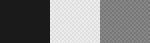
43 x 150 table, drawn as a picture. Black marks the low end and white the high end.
The table splits into one row of 3 panels. Panel 1,1: very low, flat. Panel 1,2: very high, checkered, faint in contrast. Panel 1,3: middling, checkered, faint in contrast.
